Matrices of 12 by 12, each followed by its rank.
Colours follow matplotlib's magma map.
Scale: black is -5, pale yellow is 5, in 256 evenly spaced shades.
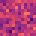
full rank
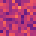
full rank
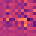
two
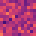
full rank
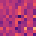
two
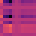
one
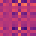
one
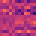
two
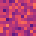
full rank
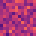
full rank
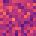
full rank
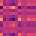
one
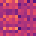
two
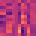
two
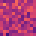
full rank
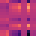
one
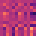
two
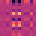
one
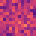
full rank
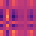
one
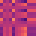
one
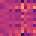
two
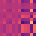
one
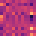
two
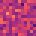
full rank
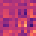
two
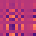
one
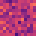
full rank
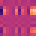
one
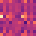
two
